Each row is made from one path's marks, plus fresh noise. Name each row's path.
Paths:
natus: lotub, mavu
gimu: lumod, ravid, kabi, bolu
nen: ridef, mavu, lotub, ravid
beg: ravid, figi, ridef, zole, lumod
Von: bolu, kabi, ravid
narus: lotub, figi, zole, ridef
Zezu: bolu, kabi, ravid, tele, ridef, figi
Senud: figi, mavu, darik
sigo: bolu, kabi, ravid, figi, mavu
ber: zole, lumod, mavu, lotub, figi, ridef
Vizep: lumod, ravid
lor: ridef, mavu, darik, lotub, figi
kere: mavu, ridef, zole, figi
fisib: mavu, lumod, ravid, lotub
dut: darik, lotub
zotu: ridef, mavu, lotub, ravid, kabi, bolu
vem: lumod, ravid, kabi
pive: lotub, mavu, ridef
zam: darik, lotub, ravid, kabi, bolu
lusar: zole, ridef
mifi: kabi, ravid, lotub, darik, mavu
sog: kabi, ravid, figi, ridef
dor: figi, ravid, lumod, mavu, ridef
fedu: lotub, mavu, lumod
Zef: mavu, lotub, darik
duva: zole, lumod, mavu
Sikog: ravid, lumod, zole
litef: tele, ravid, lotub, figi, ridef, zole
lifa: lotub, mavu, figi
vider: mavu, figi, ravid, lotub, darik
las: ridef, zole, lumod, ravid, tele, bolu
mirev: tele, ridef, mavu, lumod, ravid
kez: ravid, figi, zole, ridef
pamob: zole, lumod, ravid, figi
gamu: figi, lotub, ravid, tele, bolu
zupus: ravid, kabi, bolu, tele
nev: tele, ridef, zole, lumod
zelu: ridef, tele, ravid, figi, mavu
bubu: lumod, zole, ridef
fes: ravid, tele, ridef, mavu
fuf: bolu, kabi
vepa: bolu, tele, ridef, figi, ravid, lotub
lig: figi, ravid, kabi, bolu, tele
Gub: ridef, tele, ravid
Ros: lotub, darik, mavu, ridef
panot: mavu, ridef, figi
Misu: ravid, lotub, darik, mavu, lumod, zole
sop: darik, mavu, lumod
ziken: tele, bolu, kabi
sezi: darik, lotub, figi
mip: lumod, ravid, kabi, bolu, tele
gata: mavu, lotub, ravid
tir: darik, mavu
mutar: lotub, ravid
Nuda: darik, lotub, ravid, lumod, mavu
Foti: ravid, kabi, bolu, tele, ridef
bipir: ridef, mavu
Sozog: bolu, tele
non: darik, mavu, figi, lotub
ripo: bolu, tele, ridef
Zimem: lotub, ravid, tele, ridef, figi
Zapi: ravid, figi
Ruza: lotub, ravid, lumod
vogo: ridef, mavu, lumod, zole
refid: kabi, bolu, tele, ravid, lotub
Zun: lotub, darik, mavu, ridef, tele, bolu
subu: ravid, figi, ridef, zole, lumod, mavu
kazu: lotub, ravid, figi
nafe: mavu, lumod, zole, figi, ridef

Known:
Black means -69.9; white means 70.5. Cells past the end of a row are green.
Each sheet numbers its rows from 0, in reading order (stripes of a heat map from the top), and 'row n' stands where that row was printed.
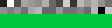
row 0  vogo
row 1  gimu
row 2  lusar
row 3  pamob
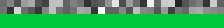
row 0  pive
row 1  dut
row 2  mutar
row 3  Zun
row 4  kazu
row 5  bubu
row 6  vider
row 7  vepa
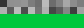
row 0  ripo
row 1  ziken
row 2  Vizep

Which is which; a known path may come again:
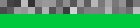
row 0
lor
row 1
ripo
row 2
pive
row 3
ber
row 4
Misu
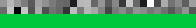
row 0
pamob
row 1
dor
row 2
Ros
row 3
Von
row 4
Zimem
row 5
vogo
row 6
panot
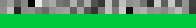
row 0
kez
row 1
nev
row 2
litef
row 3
dut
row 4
beg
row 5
vepa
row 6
sigo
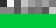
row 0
bubu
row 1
Ruza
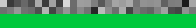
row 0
mifi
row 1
bipir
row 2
nafe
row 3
natus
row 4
vem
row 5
fisib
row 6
tir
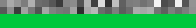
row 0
Vizep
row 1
gata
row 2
fes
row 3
lig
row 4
mutar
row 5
mip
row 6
duva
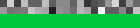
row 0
lusar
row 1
Foti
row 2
narus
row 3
Zun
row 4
kazu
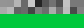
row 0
gimu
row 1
vider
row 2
subu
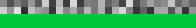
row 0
zotu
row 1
zupus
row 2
refid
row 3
ziken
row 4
Zezu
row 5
fedu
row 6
Zapi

